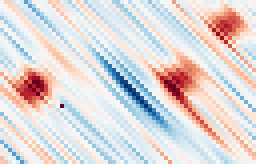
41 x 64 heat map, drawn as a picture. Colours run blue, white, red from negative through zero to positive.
No single row or column stands out from its neighbours. A single lone cell is far higher than the cells round it. Three bumps rise from the field. On average the colour sits 50% of the way up the scale. No overall slope runs across the table.
